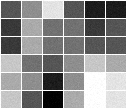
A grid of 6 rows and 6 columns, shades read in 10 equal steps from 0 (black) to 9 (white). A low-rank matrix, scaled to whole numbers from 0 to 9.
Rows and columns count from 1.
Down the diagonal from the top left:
3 6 4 5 9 8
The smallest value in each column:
2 3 0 3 1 1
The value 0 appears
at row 6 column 3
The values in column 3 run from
0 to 8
